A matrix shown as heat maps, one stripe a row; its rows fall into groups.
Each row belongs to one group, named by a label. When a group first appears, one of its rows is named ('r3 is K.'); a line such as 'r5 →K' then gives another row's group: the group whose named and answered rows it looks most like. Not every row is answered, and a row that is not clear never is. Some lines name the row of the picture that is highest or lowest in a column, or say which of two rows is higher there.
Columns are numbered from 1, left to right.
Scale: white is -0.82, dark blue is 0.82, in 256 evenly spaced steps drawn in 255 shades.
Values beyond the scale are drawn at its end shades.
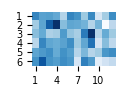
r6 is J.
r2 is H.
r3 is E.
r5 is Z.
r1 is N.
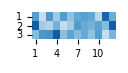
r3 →H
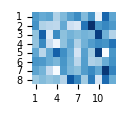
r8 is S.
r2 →E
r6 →Z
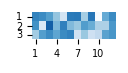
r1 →N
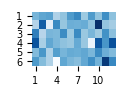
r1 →S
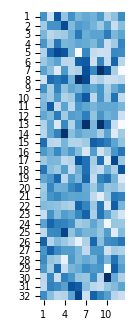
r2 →H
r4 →N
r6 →S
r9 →N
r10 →S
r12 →S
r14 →H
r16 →Z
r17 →S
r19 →S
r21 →Z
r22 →S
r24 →J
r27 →J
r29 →N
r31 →Z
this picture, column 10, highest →30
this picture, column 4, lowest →28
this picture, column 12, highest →18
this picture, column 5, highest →31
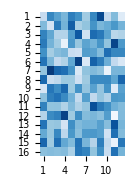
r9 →H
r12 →H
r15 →N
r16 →S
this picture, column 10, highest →5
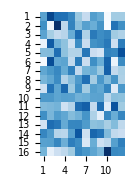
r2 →N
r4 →H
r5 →Z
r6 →H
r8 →S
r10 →J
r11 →S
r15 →Z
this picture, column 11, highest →11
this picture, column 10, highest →16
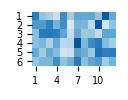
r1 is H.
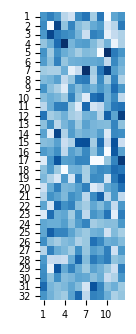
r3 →J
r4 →H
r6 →N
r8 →S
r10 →E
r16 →N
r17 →Z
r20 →Z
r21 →E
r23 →H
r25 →J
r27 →H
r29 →N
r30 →N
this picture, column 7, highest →7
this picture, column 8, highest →31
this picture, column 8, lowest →17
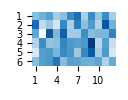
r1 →S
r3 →N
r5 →E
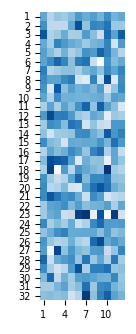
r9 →N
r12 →J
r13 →Z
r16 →E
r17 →J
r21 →J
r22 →H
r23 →S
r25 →H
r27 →N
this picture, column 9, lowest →6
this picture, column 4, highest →17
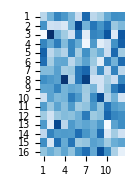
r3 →H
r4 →Z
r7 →S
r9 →Z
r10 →E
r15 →N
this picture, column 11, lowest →3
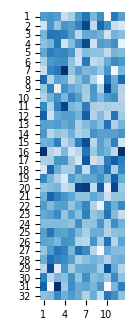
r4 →S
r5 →J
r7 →H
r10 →E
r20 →S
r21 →J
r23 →S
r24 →S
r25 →J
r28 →J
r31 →N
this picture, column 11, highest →20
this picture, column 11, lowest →7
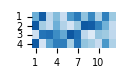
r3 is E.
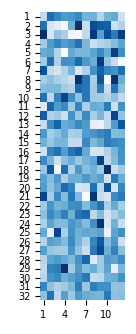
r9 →S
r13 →Z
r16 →Z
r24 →E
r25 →N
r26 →E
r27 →E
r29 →H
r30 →Z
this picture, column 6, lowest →3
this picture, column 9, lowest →13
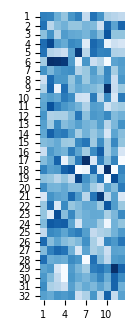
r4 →J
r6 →J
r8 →H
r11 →J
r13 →N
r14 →J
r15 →S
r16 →E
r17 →S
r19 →S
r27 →J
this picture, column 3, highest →6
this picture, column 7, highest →17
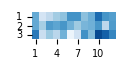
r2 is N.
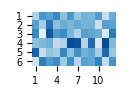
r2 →N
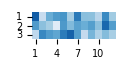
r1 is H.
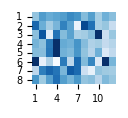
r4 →H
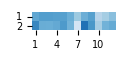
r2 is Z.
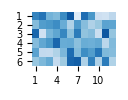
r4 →H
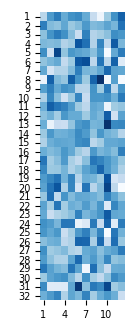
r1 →Z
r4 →S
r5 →N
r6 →S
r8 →E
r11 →J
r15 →Z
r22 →N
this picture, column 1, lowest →8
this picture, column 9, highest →8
